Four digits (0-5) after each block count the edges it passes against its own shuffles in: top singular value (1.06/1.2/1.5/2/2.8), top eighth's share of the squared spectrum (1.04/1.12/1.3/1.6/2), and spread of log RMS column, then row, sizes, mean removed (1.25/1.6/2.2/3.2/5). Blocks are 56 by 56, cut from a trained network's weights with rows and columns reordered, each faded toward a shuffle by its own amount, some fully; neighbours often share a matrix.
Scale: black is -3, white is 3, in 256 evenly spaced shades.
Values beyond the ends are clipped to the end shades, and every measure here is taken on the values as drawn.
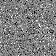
0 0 0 0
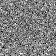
1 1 0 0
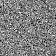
0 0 0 0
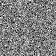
0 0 0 0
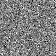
0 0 0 0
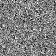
1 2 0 0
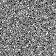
0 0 0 0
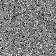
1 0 0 0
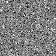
0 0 0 0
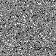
1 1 0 1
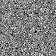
2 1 0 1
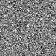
3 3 1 1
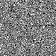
0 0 0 0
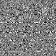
3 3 0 3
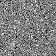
1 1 0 0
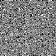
3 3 1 2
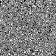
2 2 0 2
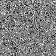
2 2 0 2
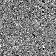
2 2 1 0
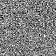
2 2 0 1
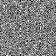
3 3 1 1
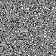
2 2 0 1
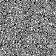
2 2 0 1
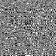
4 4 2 3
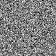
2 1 0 0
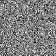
3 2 0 1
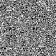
3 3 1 1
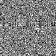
3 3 0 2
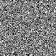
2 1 0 0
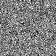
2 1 0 0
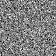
1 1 0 0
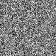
2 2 0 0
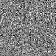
2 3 1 1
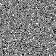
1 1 0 0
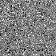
2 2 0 1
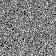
1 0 0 0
